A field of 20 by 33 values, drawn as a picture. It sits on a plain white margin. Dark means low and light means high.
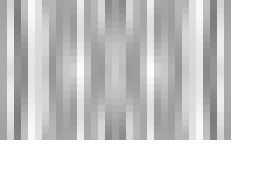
It mirrors both left to right and top to bottom. On average the colour sits 70% of the way up the scale. No overall slope runs across the table. The grain runs up and down.
